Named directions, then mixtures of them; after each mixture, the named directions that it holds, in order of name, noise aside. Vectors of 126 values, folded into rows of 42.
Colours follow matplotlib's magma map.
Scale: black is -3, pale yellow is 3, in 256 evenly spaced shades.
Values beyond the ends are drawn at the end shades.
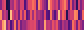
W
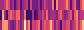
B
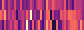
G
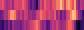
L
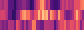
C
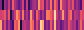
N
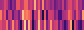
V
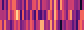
C, N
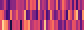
B, V, W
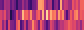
C, N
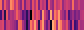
G, V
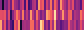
N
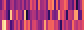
B, W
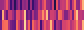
B, C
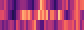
C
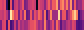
L, W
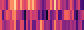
B, C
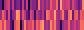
B, N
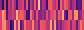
B, N, W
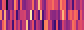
G, W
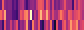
C, G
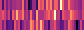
L, N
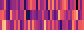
B, W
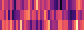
C, L, N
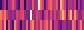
G, N, W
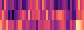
C, L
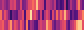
B, G, L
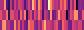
W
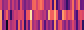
B, N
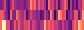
B, L, W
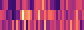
C, V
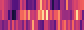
C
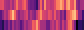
L
